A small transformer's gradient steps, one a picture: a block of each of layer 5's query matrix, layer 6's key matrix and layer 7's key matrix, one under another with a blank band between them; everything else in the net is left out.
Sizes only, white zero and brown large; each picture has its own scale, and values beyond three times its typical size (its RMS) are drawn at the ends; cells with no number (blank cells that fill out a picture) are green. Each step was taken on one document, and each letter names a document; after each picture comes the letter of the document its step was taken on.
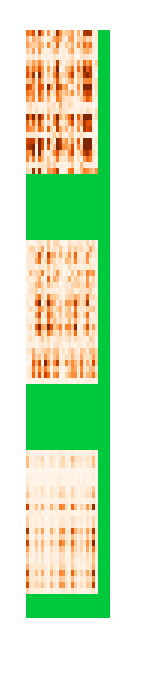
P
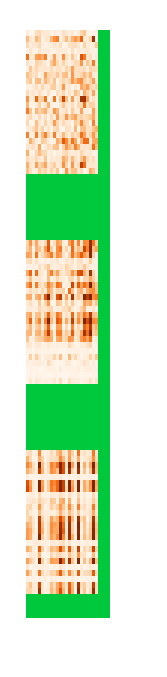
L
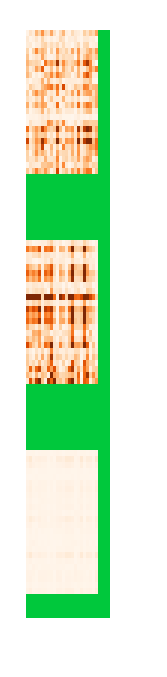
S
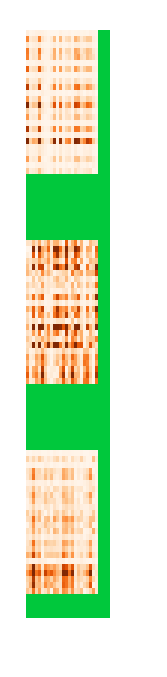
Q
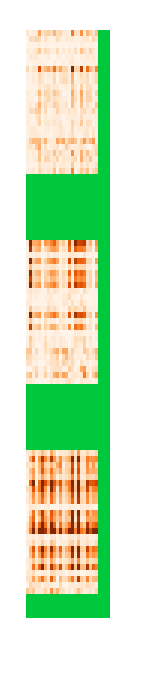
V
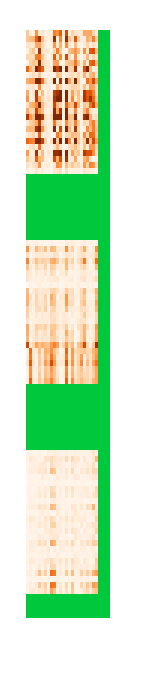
Q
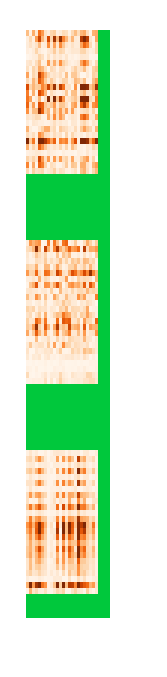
L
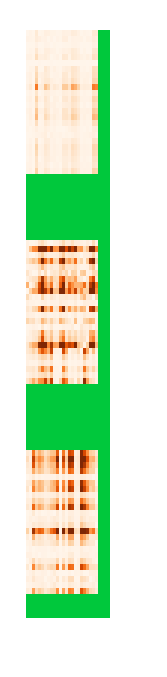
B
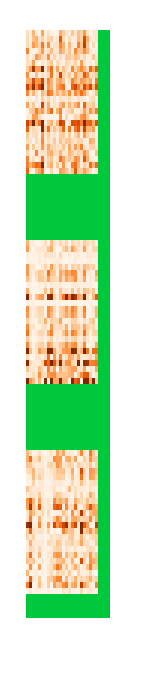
S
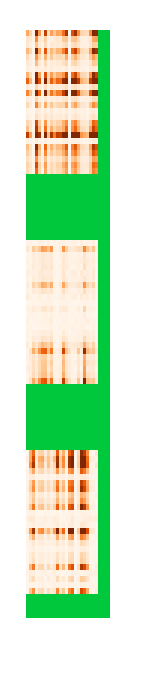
B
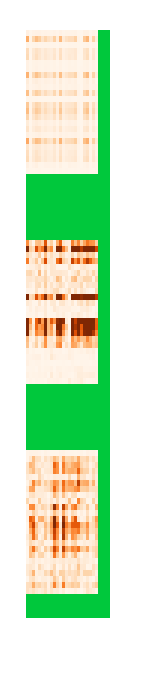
L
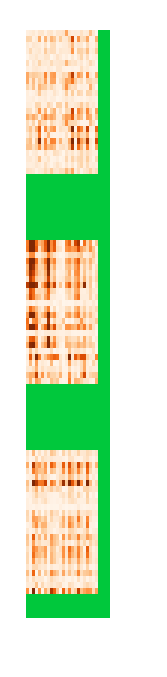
V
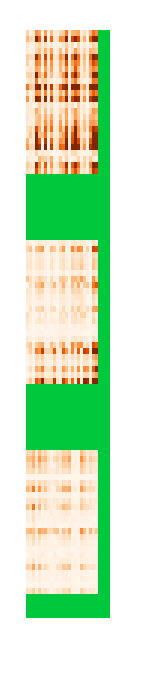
B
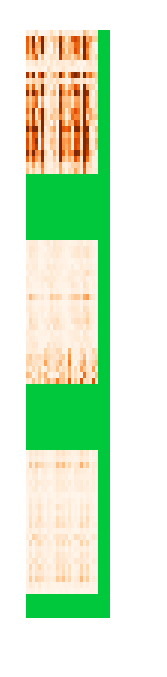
S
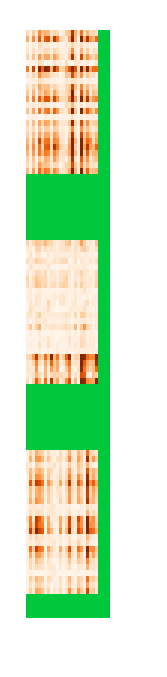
V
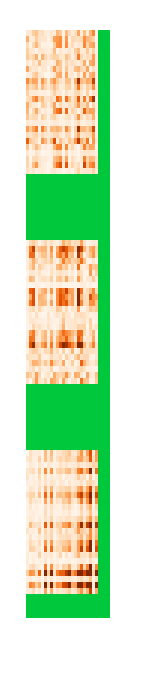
Q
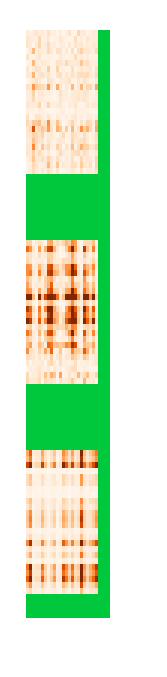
S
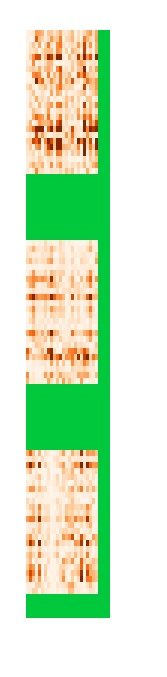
S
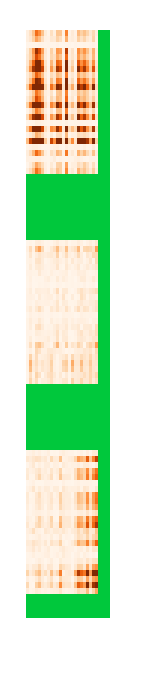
Q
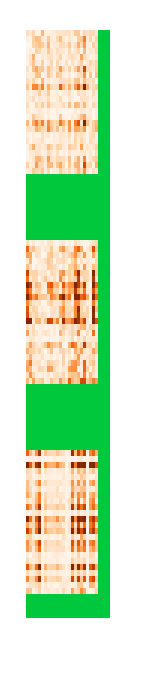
S
